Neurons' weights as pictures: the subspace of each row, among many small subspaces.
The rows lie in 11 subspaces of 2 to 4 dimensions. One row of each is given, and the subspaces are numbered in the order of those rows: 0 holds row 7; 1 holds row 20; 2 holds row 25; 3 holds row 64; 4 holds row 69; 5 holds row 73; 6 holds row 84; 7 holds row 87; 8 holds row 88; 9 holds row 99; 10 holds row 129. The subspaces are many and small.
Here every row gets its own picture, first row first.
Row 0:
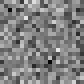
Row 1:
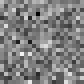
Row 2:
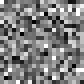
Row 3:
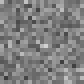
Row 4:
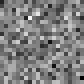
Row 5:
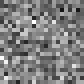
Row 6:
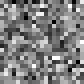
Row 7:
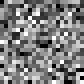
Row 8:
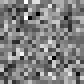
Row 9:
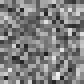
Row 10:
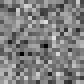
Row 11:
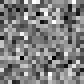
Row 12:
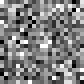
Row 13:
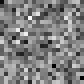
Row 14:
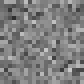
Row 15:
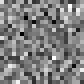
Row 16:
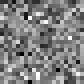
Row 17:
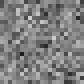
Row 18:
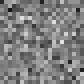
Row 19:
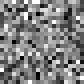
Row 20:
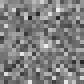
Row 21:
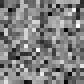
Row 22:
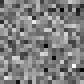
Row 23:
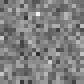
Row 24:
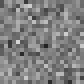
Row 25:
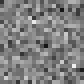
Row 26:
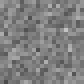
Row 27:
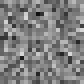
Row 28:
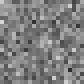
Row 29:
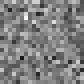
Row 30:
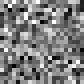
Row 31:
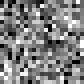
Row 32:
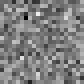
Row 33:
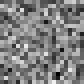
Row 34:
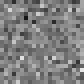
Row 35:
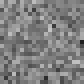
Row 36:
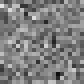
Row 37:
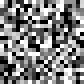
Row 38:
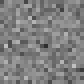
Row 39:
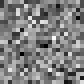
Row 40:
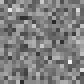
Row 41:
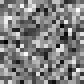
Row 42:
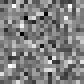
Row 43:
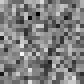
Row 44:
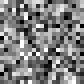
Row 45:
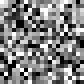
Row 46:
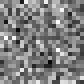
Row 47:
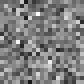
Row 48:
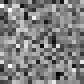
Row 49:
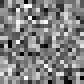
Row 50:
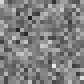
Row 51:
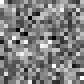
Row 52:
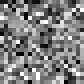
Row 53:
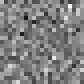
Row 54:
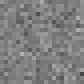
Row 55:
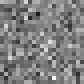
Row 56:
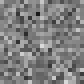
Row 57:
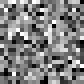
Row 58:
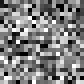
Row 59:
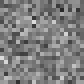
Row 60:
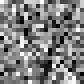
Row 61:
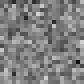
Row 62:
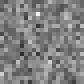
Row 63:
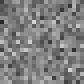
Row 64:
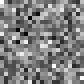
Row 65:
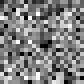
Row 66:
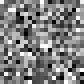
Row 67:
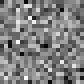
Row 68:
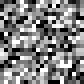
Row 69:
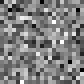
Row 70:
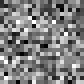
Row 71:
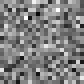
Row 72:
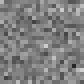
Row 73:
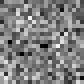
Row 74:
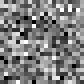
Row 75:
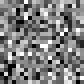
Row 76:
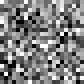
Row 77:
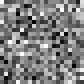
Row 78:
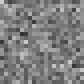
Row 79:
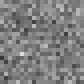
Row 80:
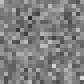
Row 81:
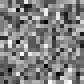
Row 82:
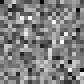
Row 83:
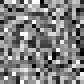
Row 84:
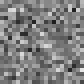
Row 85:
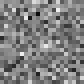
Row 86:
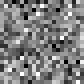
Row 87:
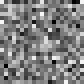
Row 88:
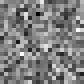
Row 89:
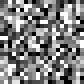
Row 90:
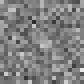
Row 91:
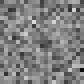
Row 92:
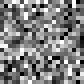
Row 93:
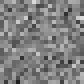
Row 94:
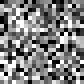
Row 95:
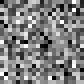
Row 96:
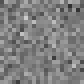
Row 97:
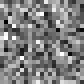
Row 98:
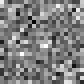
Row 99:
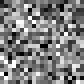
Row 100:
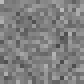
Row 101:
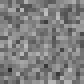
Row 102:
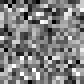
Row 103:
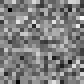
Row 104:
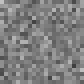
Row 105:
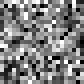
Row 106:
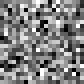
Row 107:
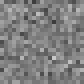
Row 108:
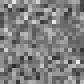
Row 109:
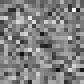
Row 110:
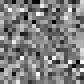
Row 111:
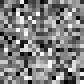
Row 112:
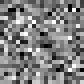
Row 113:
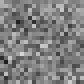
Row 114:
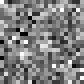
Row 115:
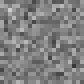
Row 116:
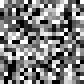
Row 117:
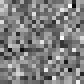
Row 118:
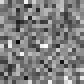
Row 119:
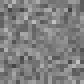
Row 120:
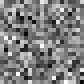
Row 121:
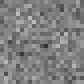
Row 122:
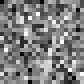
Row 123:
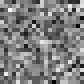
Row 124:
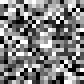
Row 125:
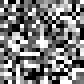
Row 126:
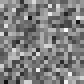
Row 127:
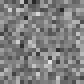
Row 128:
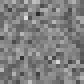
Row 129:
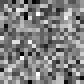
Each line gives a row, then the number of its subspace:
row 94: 5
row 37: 2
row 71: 1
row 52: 6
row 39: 0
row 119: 6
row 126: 1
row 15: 5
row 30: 6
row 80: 3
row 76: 5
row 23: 4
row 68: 1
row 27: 8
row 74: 9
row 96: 5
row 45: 9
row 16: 6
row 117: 7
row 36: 2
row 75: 5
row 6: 7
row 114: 3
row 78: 3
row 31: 7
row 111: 8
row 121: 5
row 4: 3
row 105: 7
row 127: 8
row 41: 0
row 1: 10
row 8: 0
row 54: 8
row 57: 7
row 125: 7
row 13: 3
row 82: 4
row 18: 4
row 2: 2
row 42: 9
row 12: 0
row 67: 2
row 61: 7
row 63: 7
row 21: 1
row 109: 6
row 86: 7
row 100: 5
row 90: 10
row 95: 0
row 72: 2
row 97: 8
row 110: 10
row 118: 2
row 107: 0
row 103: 1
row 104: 0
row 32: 10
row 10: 5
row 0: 8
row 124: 6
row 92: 7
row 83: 8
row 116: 3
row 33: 2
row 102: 6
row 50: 3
